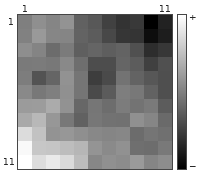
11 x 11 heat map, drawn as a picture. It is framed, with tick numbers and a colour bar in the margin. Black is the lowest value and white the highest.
Mirror symmetry: none. Slope: up to the bottom left. Ninth with the lowest average: top right. Stripes: none. Ninth with the highest average: bottom left. Average level on the scale: 50%. Lone odd cells: none.
